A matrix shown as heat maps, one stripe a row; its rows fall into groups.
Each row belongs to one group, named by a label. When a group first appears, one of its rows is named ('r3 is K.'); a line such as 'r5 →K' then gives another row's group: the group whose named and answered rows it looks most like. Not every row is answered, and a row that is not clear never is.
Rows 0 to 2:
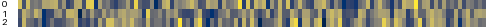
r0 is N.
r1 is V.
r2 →V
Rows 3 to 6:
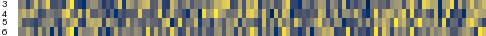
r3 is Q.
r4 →Q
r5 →N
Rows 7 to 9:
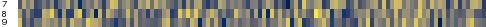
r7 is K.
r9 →N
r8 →N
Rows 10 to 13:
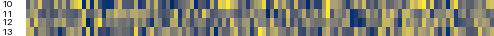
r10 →Q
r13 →Q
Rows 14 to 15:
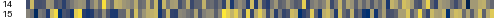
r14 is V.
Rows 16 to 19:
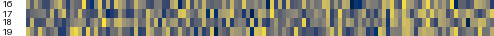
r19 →Q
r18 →V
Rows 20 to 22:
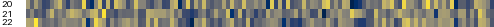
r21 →K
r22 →K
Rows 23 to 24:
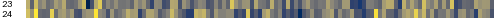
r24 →K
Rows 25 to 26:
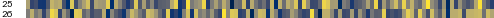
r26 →Q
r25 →N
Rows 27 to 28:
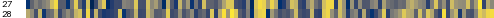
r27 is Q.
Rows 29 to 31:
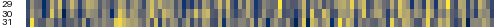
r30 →K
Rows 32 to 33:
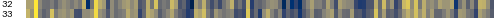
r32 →K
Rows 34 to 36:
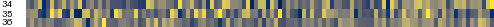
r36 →K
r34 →Q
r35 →N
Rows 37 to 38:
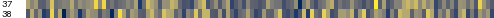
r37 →K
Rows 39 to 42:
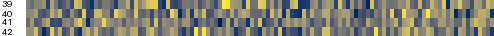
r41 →V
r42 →K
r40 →N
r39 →Q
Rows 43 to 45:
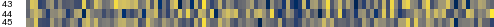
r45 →K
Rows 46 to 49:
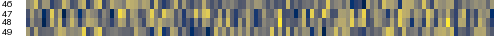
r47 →K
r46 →V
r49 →N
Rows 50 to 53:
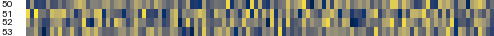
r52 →N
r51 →N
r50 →V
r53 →K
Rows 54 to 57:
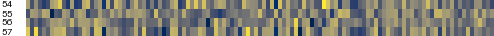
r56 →N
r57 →N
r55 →V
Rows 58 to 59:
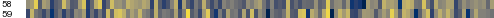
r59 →V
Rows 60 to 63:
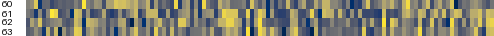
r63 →Q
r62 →Q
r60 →V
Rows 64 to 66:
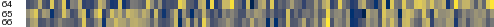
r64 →Q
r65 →V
